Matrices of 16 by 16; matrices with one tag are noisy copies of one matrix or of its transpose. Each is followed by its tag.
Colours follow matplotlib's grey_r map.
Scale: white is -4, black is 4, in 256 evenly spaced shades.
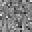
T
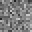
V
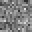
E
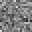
T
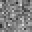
E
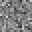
T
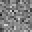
V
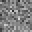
V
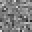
T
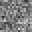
E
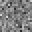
T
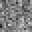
E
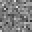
T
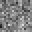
E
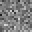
V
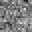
E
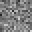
V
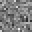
T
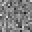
T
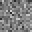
V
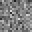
V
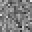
T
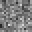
E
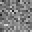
V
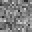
E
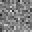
V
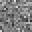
T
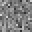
T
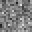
E
